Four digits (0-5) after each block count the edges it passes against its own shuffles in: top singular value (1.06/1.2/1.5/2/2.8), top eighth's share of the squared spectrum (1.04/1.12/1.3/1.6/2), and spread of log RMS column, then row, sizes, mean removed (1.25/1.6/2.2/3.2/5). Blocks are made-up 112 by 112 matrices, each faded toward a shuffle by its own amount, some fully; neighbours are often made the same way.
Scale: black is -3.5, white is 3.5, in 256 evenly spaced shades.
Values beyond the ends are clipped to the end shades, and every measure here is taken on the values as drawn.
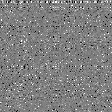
4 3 1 2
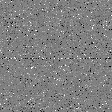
3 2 0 1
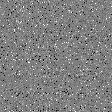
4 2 1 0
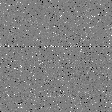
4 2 0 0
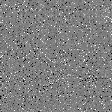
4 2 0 1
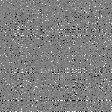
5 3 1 2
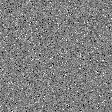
0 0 0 0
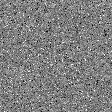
0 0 0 0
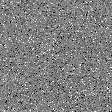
0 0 0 0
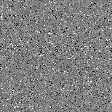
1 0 0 1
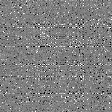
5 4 2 3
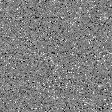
1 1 0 2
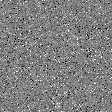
0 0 0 0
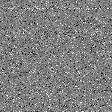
1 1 0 1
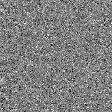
3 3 1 1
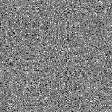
4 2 1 1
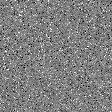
0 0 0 0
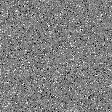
0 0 0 0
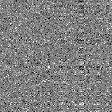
4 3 2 2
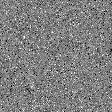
0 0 0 0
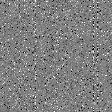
3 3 2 0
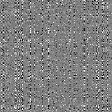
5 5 4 3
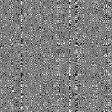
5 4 3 2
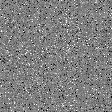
2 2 1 0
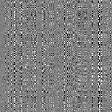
5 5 4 3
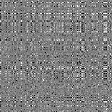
5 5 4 4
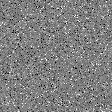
2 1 0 0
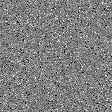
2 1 0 0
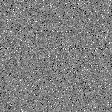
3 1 0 1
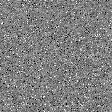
3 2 0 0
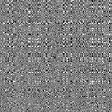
5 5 3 4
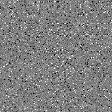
4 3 1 1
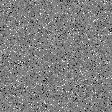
2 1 0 0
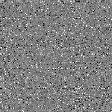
4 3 1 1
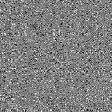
4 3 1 2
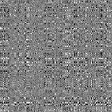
5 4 3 3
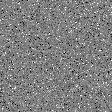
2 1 0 0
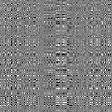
5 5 4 4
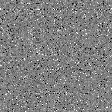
3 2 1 1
